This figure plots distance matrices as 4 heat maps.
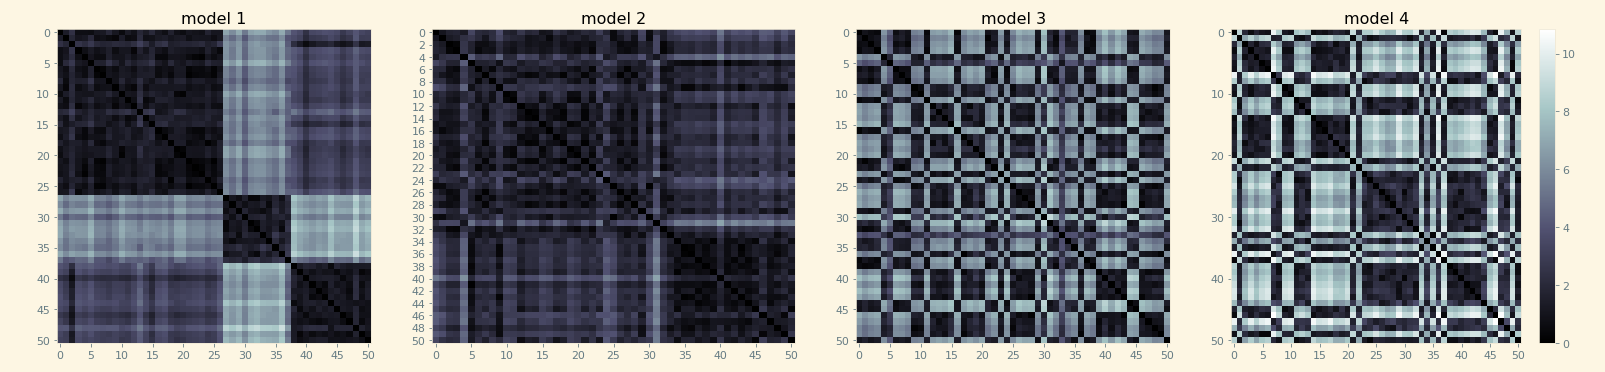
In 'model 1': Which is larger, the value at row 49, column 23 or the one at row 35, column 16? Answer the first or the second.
the second
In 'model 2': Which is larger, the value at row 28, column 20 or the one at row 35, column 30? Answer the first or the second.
the second
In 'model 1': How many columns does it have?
51
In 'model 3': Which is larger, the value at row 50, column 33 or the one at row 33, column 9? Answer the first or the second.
the first
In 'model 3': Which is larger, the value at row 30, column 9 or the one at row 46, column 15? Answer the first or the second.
the first
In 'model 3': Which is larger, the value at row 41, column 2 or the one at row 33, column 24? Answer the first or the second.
the first
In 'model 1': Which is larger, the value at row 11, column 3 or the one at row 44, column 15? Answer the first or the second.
the second
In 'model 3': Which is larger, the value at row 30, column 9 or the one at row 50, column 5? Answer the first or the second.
the second
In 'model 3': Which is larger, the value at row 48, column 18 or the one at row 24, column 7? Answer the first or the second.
the first
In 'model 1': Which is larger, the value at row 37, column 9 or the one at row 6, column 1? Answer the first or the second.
the first
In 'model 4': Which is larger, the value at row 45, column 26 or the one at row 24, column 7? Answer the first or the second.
the first
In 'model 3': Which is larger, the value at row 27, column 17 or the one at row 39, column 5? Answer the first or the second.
the second
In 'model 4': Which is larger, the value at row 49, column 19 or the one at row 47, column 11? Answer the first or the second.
the second
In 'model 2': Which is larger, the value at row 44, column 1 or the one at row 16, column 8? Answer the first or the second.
the first
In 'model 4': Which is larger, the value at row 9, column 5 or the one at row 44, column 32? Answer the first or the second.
the second
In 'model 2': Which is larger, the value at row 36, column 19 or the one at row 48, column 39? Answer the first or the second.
the first
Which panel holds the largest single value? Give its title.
model 4
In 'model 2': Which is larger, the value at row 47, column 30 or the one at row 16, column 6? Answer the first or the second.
the first
